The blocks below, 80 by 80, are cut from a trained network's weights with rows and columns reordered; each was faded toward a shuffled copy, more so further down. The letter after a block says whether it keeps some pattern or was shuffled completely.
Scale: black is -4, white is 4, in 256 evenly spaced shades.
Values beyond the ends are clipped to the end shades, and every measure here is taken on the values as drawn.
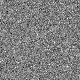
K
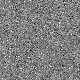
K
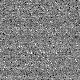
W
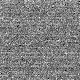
W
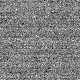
W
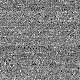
W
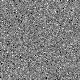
K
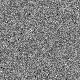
K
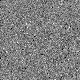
K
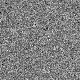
K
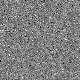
K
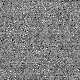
W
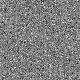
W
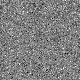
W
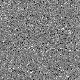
W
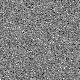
K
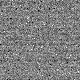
W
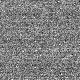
W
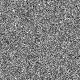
K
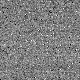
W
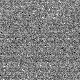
W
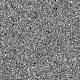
K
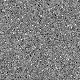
K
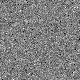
K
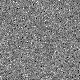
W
